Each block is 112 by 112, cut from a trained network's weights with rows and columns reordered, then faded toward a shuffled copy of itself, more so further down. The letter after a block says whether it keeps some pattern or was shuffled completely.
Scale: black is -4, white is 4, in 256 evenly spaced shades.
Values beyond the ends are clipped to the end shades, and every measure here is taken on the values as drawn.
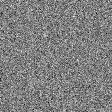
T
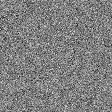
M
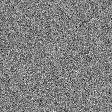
M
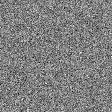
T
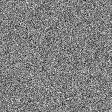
M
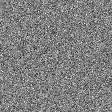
M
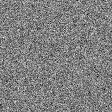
M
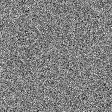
M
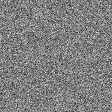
M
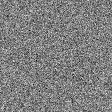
M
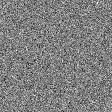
M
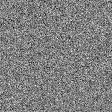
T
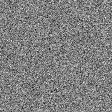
M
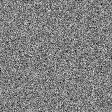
M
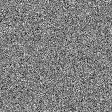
M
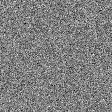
T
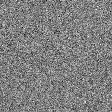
T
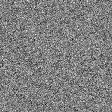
M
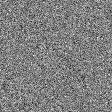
T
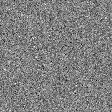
T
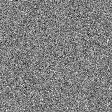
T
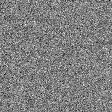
M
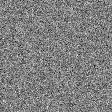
M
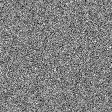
M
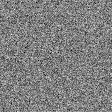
T
